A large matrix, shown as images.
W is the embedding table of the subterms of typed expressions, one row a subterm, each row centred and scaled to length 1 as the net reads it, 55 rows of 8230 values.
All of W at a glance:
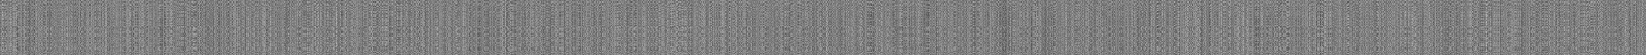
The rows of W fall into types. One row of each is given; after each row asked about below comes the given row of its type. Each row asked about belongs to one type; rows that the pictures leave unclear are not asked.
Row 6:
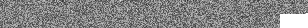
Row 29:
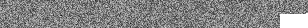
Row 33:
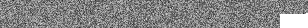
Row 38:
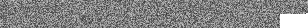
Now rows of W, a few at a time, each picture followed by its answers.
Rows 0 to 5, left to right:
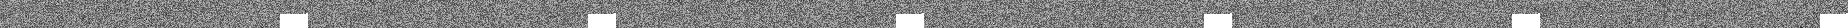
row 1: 6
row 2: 6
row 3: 29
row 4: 38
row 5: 38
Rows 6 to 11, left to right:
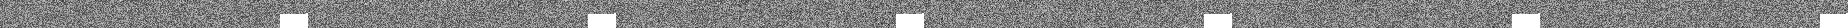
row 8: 38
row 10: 6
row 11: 29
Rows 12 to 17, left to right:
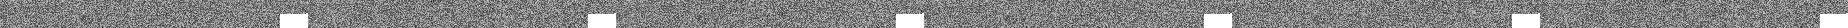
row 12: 38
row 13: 6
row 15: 38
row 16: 38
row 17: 6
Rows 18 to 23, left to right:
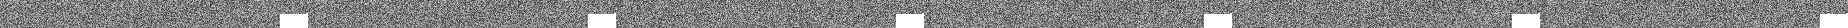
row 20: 6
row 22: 29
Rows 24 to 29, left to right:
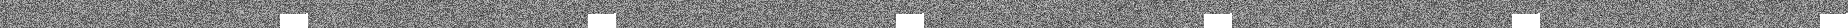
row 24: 38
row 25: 6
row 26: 29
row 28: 33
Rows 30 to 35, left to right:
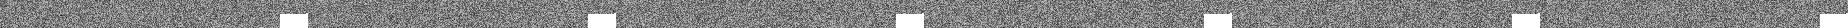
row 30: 6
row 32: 29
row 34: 33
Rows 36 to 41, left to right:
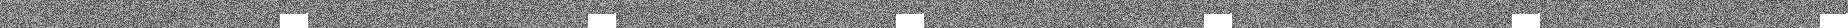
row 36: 33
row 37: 29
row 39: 29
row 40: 6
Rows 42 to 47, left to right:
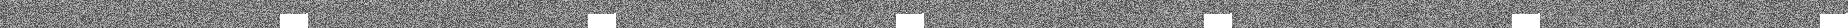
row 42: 38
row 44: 29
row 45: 29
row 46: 6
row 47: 33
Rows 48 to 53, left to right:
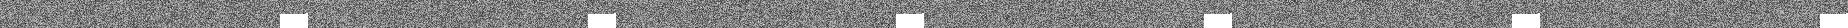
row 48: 33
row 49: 33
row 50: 38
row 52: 6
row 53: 38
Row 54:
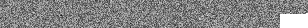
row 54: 29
